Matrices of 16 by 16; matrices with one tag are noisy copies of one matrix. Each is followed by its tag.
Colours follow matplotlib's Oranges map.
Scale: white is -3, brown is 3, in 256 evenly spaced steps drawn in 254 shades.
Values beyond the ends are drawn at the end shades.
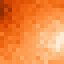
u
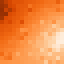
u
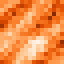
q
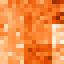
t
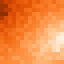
u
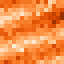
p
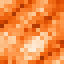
q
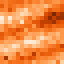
p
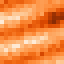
p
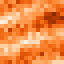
p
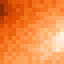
u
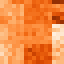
t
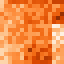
t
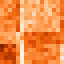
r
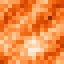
q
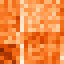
r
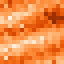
p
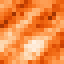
q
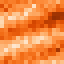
p
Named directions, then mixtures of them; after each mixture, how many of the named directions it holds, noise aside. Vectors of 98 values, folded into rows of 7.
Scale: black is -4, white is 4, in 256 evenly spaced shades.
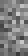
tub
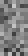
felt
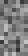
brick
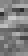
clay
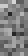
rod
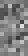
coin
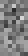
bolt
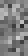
one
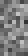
two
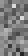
two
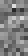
three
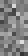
three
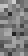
one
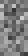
one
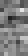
two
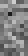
three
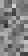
two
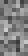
one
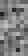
three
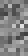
one
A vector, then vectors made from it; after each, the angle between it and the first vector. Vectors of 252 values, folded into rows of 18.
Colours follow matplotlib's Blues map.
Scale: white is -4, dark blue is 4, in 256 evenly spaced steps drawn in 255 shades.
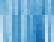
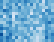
partly opposed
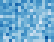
partly opposed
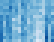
nearly opposite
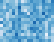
partly aligned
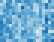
partly opposed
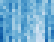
nearly opposite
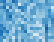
partly opposed
